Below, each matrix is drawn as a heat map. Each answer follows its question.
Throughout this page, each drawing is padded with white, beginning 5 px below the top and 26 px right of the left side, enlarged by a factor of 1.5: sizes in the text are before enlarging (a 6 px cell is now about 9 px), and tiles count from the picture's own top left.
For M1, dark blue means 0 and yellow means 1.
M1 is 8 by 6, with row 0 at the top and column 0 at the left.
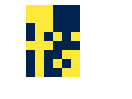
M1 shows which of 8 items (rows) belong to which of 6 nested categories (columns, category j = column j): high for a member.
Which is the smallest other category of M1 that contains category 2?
1
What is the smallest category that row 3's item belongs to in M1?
3
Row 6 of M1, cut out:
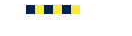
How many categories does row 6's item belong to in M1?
3
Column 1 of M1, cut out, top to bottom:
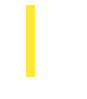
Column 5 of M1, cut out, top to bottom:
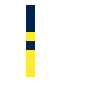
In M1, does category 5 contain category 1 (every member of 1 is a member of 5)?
no
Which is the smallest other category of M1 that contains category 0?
2
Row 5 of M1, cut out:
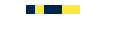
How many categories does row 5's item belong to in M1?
3
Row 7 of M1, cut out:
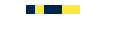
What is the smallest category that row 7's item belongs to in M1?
4
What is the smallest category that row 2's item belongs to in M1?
2
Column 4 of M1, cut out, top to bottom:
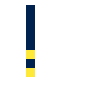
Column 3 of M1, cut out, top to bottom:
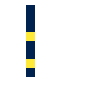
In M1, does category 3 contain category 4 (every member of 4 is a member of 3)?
no
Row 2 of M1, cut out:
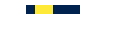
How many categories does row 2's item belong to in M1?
2
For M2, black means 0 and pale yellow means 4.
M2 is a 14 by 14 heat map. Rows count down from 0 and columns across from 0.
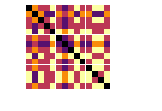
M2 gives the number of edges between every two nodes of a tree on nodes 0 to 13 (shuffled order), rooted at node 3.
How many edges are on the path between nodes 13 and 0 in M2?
2
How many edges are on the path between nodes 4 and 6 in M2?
3
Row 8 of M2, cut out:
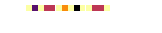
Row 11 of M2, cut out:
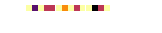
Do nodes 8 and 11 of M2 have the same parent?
yes
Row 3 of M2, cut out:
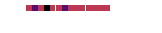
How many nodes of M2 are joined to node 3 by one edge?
2
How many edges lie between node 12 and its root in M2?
2
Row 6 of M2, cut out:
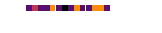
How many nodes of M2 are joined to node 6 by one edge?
8
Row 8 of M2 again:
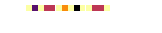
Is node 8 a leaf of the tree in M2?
yes
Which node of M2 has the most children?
6
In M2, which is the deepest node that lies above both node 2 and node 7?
6
